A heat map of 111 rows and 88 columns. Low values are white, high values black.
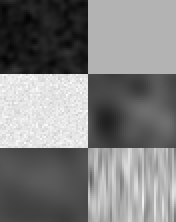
It is made of 3 by 2 panels. Panel 1,1: very high, blotchy, faint in contrast. Panel 1,2: low, flat. Panel 2,1: very low, fine-grained, faint in contrast. Panel 2,2: high, smooth. Panel 3,1: high, smooth, faint in contrast. Panel 3,2: low, streaked downward.
